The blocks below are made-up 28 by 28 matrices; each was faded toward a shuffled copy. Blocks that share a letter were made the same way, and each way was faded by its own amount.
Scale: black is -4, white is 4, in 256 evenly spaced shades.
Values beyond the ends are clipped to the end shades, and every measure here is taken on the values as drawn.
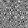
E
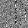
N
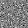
E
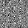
N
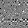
E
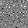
E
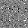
E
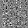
N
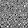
E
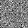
N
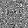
E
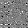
E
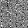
N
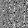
N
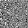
N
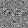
E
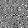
E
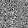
N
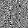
N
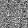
N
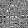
E
